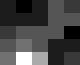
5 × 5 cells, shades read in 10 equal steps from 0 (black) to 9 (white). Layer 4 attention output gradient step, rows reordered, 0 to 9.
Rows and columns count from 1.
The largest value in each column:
4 9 6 3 3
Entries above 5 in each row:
0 0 0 0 2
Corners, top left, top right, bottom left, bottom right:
1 2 4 2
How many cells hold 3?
8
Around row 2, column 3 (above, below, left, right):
1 3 1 3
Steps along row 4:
up down down same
